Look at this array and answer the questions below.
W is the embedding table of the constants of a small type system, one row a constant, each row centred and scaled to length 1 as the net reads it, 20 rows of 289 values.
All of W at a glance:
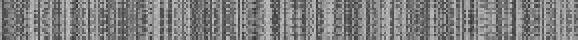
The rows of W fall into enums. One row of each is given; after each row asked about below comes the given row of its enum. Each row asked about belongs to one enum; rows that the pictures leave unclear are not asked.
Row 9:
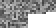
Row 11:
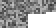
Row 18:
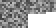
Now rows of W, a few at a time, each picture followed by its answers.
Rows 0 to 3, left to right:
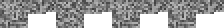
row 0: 9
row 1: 18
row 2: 9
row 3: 9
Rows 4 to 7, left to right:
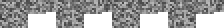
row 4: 18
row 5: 11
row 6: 18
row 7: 11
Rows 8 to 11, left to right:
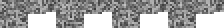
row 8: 11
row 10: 11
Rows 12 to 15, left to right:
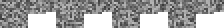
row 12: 18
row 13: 9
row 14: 11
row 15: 11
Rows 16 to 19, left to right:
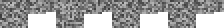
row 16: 18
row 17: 9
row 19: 18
